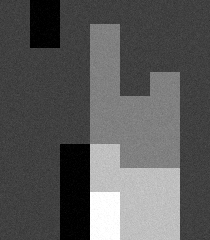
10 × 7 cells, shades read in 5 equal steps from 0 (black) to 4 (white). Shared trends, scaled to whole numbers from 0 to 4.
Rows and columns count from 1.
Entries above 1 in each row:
0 1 1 2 3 3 3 3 3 3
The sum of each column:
10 8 6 25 19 20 10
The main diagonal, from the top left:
1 0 1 2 2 2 1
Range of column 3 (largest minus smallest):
1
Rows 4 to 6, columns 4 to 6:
2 1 2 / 2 2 2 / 2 2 2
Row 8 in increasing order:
0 1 1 1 3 3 3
